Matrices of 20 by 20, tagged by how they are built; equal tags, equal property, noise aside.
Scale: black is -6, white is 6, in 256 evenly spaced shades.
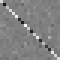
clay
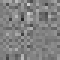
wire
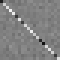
clay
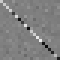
clay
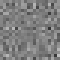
wire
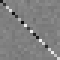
clay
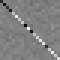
clay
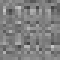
wire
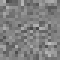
wire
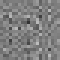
wire
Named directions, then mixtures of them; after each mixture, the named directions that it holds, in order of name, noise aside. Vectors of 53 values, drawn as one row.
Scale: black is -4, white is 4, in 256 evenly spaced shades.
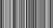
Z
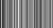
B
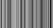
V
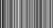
B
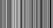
B, V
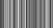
B, Z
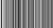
B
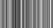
B, V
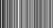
B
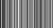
B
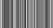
Z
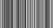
Z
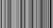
V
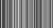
B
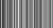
B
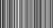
B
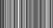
B, Z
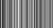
B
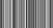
Z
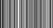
B, Z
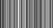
B, Z
